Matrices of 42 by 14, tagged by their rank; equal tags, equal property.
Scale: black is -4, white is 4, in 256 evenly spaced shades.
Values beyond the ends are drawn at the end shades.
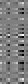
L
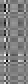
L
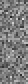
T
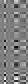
L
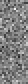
T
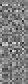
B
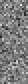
T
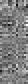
B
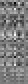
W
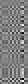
L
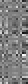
W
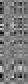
W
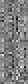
B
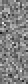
T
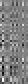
W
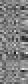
B
